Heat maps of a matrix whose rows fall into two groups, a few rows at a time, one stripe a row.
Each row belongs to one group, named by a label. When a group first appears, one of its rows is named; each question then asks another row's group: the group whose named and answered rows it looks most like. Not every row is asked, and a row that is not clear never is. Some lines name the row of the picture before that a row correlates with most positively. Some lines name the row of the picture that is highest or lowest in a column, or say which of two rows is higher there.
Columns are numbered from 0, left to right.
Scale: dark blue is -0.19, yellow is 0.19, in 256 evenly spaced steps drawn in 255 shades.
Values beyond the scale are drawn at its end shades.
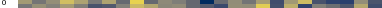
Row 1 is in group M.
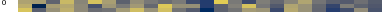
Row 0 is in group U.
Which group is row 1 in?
M
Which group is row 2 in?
M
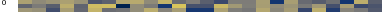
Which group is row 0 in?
M
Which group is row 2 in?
U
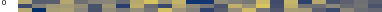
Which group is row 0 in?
U
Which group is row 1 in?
M
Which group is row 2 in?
M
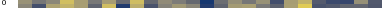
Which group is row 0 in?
M
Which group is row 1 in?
M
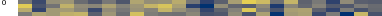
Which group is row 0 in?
M
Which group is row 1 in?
U
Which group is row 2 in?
M
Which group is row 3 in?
M
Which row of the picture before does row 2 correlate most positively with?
1
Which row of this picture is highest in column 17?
0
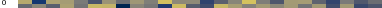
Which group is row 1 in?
U
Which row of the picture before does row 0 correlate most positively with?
2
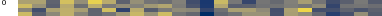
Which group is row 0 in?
U
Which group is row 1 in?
U
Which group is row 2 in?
M
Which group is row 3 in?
M
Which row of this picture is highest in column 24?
3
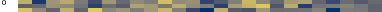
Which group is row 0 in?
M
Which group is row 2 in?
U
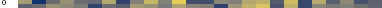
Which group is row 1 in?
M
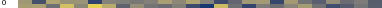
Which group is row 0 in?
M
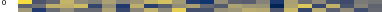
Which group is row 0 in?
U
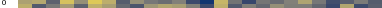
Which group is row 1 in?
U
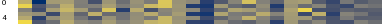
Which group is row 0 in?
M
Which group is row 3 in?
U
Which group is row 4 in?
M
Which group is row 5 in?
U
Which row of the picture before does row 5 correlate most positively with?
0
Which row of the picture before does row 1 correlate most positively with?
0
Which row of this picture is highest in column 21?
3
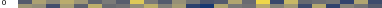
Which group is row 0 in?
M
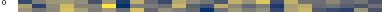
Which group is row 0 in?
M
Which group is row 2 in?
M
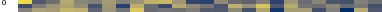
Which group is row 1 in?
M
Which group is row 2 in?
M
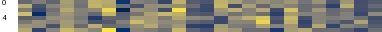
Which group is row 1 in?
U
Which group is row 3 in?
U
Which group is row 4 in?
M
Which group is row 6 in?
U
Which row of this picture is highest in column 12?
4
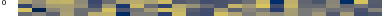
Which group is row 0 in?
M
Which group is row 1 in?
M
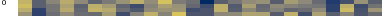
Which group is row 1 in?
U
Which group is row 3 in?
U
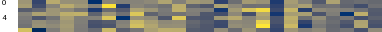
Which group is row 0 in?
M
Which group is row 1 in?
U
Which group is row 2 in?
M
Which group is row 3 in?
M
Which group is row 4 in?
U
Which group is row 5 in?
M
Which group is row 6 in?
M
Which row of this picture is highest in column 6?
1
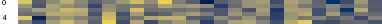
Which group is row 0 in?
M
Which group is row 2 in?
M
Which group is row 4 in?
U
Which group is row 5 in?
M
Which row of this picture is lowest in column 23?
2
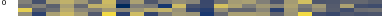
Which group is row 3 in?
M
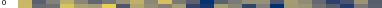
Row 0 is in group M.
